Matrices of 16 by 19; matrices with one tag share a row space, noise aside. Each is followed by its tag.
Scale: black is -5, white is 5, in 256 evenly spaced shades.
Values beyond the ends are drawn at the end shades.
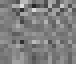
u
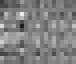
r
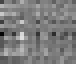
r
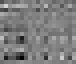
r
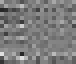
r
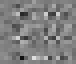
u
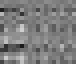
r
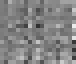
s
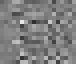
u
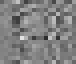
u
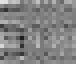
r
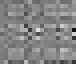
s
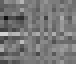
r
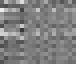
r
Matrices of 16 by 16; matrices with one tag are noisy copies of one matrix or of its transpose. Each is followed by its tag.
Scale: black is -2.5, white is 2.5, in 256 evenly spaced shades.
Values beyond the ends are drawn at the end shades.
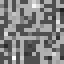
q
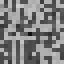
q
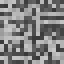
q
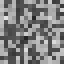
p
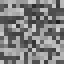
p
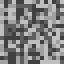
p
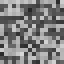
p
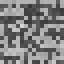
p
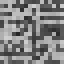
q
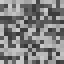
p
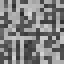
q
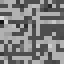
q
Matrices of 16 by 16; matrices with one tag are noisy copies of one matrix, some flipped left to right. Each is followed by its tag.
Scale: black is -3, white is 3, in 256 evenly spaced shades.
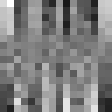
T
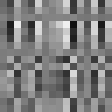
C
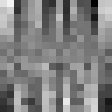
T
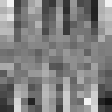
T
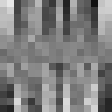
T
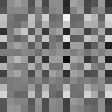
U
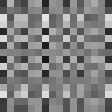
U
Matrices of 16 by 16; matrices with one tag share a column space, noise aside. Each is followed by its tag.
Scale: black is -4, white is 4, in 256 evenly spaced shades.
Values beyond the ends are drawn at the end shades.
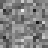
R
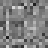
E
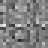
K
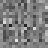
K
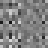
R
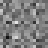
R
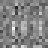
E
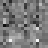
K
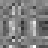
E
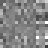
R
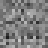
R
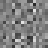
R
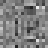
E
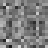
E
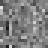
E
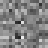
R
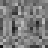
E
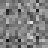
R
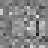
E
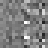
R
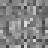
E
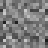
R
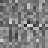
K
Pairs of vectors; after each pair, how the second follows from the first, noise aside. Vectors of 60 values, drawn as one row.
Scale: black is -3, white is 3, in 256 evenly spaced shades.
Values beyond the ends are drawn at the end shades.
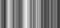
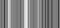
partly zeroed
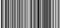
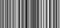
wrapped around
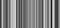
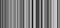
wrapped around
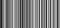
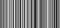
wrapped around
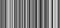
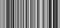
negated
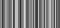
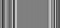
partly zeroed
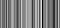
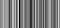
wrapped around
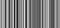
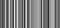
negated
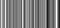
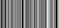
negated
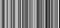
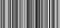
wrapped around
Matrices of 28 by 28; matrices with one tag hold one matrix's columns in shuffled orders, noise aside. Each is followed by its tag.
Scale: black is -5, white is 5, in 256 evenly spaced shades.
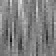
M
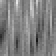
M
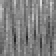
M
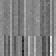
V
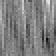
M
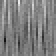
M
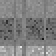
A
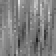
M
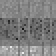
A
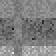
A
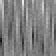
M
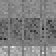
A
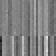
V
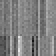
V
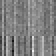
V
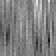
M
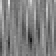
M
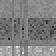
A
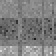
A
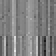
V
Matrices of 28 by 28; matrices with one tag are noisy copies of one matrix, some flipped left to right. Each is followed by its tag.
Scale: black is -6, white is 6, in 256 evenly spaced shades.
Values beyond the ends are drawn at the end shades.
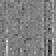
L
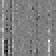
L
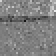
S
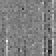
L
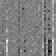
L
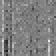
L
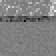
S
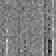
L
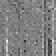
L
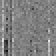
L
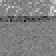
S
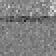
S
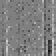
L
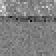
S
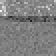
S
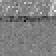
S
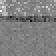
S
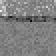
S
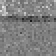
S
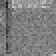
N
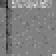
N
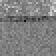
S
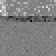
S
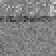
S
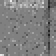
N
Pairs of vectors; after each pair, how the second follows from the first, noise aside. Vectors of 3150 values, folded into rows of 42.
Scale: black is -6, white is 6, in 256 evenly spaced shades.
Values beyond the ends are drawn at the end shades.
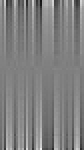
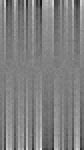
copied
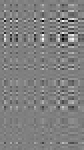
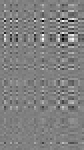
copied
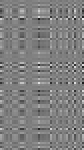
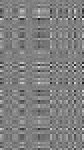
copied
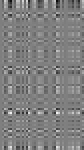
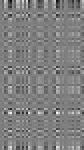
copied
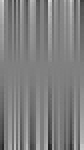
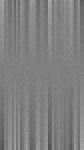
shrunk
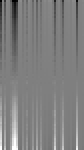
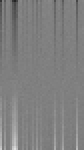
shrunk
